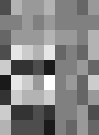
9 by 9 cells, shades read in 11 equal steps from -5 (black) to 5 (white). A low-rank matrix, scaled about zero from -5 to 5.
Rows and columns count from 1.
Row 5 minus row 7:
6 -6 -5 -4 -7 0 0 2 -2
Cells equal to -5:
0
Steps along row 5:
down same up down up same up down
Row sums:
4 2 8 11 -9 12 7 -9 -9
